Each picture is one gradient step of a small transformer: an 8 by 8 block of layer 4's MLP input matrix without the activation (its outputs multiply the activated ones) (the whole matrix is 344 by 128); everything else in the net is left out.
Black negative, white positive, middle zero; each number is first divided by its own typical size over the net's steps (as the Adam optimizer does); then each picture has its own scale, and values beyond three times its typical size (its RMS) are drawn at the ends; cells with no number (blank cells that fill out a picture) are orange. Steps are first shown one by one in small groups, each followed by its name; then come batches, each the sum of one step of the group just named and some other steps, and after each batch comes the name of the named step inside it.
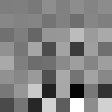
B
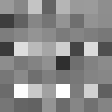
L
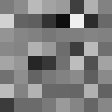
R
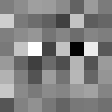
R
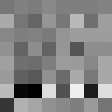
B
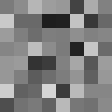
R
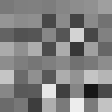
B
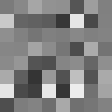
R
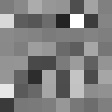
R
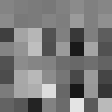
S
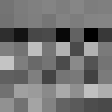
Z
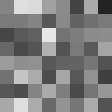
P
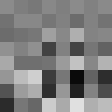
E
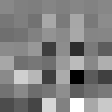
E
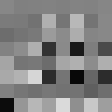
E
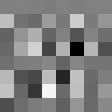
S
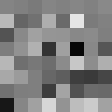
E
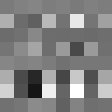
Z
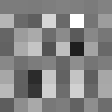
S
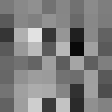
S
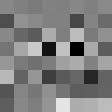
E
